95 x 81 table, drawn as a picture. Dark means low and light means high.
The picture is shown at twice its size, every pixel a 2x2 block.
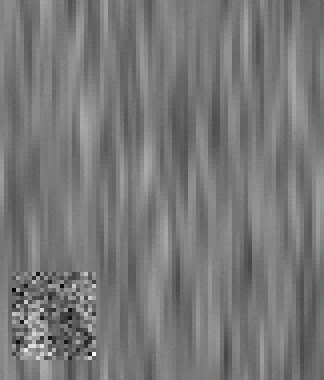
Values change most from cell to cell in the bottom left. The distribution is heavy-tailed on both sides. Neither half mirrors the other. An odd patch, rougher than its surroundings, sits in the bottom left. Streaks run downward.
